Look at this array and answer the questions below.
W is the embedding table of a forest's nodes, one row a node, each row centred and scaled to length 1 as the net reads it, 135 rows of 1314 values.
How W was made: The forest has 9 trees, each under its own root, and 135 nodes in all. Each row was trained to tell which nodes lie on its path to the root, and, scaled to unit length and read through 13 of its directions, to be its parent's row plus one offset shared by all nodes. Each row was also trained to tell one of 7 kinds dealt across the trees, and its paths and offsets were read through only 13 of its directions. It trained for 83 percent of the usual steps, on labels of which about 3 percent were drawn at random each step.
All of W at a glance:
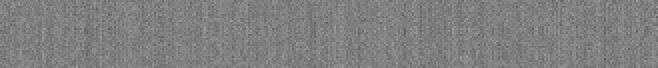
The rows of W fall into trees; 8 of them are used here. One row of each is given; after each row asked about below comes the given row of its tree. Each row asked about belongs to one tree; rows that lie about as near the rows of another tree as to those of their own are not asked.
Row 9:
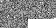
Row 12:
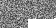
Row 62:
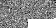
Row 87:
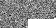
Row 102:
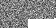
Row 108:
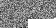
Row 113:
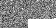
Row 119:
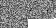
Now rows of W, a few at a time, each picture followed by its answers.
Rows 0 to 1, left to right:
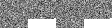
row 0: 87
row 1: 87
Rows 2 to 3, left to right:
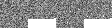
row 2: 62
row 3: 113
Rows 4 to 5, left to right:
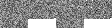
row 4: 108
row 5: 87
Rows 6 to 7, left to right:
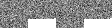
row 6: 108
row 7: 9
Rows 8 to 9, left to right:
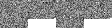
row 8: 108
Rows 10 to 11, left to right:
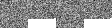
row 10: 62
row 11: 119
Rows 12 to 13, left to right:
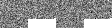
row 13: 9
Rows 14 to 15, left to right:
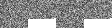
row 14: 9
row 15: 102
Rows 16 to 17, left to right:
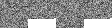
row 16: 119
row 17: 102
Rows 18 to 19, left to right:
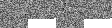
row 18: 87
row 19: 119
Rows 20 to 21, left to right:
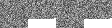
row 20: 9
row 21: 108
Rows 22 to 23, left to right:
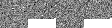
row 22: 62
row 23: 102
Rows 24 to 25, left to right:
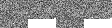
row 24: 113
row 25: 12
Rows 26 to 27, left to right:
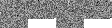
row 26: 102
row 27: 87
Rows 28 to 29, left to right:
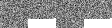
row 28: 12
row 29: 87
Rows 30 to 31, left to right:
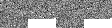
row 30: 9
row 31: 113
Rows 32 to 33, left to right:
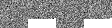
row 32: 62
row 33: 12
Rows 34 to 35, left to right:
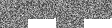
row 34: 102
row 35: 12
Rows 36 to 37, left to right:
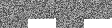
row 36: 9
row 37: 102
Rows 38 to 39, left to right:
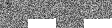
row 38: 62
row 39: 12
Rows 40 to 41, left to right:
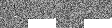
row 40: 113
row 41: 108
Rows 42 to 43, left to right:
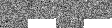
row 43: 108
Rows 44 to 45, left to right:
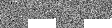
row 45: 119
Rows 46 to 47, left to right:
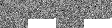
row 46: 87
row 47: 12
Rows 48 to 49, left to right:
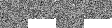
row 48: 87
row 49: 87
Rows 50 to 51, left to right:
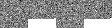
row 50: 119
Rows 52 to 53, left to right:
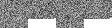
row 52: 108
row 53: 119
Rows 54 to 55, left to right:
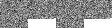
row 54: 108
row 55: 119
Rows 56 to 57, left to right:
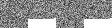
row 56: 12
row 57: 119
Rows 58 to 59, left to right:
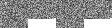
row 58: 12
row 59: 119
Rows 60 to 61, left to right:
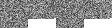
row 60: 119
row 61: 102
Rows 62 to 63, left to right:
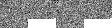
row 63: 119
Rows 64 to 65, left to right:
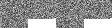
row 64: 12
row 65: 108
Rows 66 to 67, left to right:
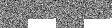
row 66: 108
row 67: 119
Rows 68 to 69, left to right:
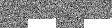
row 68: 9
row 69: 119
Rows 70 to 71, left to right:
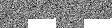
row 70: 102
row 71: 62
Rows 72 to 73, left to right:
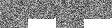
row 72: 87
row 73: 119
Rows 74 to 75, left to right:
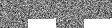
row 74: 119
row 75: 108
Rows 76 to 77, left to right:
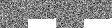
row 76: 62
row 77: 62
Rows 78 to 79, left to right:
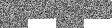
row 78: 9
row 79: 87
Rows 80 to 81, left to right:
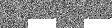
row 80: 108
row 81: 62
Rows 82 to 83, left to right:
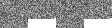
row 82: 9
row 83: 12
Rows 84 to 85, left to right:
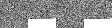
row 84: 9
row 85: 62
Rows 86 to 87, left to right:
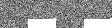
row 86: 12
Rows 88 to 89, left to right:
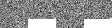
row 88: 87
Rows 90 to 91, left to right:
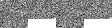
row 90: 9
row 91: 9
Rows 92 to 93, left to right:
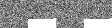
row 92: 102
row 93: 62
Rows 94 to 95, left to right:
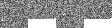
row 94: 12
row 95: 62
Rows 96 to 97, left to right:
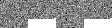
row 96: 113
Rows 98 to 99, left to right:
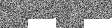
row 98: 62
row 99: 108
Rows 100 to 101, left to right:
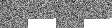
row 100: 87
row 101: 9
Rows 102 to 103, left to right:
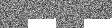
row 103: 62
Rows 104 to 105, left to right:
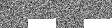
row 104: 62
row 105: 102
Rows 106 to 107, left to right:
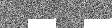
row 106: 119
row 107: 87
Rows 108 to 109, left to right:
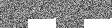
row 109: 102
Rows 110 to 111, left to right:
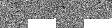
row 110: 119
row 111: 62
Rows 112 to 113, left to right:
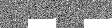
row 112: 62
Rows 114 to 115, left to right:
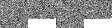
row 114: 87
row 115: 119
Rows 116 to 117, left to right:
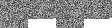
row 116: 119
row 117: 62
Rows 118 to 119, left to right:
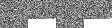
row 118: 108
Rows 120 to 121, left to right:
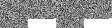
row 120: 87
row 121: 12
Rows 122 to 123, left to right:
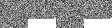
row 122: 9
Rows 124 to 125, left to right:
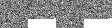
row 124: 102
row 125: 9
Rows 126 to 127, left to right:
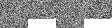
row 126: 108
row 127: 87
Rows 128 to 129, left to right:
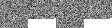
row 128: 102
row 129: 12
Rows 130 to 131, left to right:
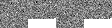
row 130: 62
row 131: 113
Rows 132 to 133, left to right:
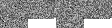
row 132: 119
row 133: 108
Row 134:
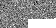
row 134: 62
